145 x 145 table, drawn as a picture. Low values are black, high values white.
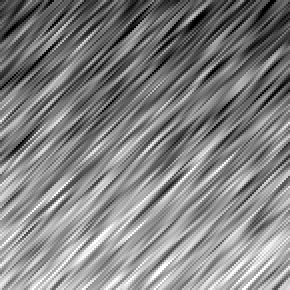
Grain: diagonal, up to the right. Odd rows or columns: none. Slope: up to the bottom.
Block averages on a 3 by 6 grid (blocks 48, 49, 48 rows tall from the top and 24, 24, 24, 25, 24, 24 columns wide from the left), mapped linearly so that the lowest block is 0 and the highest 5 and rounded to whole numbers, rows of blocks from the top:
011110 | 333333 | 555555
